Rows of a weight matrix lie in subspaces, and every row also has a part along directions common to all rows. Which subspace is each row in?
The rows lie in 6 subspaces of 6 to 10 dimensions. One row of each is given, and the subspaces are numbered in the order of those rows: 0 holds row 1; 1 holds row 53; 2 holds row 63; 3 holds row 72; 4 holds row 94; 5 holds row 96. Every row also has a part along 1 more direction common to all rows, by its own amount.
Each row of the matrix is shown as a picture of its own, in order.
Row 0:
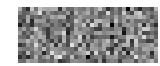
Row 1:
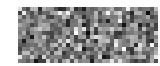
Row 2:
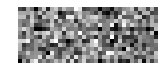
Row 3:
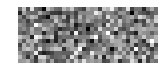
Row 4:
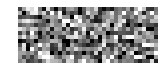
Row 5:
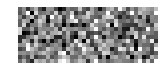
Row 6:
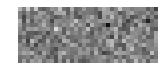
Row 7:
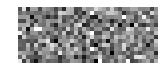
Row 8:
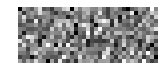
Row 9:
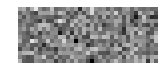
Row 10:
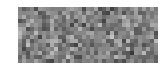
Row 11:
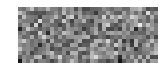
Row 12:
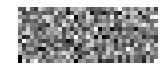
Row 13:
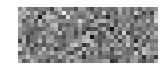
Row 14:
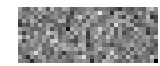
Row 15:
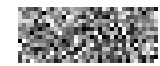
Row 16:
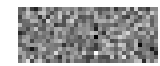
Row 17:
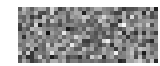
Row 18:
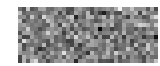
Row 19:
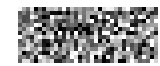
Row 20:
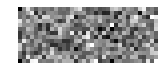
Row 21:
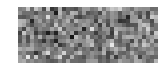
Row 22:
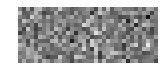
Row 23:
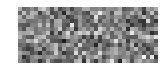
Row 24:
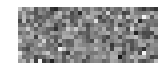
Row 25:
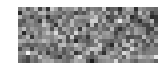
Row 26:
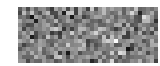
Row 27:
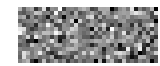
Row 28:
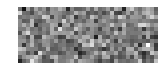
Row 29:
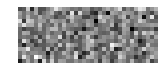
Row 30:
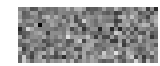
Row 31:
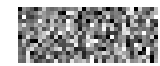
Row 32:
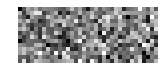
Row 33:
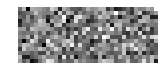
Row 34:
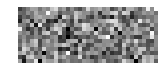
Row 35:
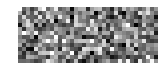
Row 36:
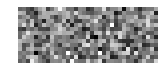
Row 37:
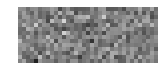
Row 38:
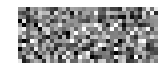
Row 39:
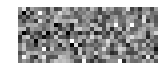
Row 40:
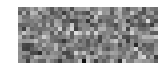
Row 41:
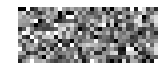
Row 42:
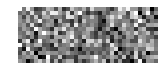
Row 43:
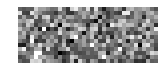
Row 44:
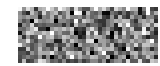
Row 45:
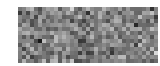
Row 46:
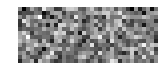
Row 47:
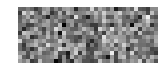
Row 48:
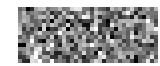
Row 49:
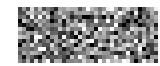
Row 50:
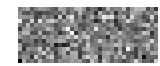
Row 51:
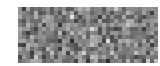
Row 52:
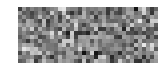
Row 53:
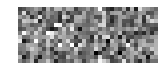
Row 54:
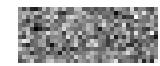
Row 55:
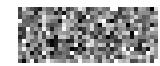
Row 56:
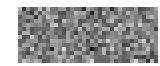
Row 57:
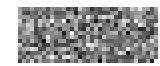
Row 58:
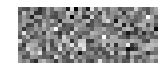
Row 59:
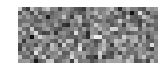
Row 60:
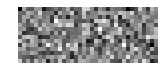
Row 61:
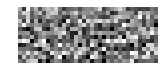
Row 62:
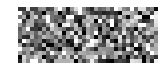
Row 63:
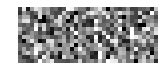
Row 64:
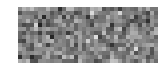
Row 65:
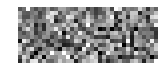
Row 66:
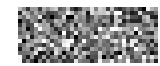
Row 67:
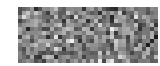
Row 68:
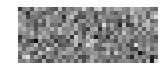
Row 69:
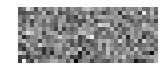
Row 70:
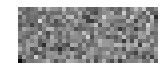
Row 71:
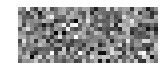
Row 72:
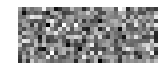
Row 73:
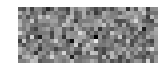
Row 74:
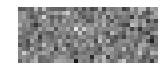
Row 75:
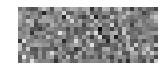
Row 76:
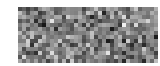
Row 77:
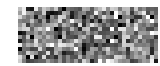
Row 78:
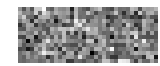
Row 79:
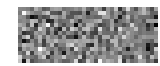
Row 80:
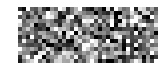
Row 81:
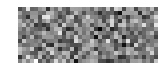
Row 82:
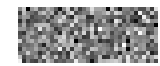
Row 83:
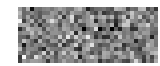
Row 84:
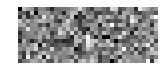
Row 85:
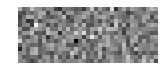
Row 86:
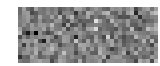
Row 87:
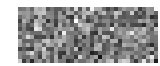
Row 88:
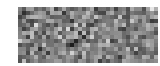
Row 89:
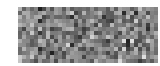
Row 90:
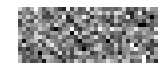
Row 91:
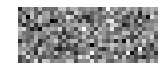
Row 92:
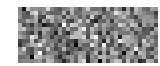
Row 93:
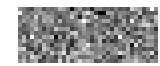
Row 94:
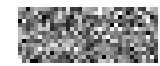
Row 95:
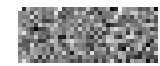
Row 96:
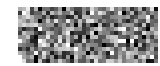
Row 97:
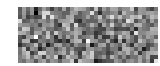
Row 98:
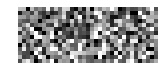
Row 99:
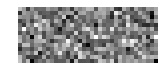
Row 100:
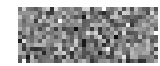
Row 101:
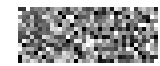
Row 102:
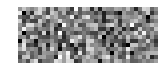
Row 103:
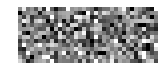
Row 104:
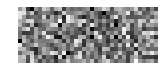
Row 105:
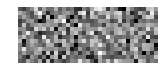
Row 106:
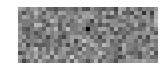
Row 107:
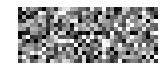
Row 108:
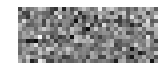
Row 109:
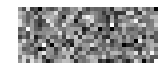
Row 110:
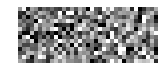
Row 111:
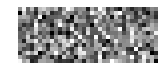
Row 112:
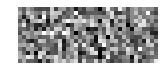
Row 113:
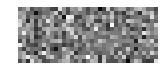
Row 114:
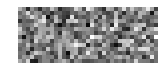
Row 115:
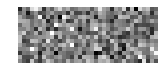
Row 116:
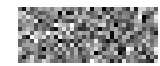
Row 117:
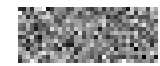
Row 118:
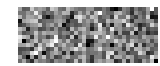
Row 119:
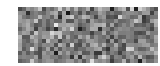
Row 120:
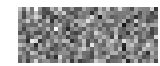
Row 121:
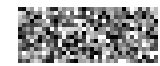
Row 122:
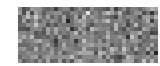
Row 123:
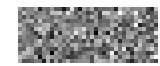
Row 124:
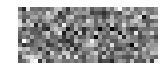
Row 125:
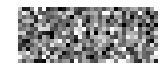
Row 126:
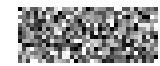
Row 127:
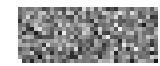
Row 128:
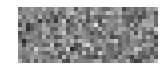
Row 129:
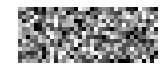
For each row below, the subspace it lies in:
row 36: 2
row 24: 5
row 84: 4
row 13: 3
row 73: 0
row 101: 2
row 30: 5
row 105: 2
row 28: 2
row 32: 2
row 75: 3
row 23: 1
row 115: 1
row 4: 2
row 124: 5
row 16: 1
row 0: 5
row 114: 2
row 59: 0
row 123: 0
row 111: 2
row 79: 3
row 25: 4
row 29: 5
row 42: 0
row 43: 2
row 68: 4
